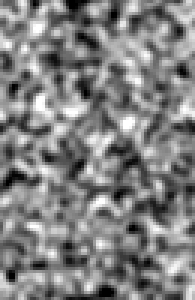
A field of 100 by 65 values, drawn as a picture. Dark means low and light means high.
There is no overall slope. The texture is blotchy. The histogram is bell-shaped. Overall the values sit about 50% of the way up the scale. The halves do not mirror each other. The ninth with the lowest average is the top middle.
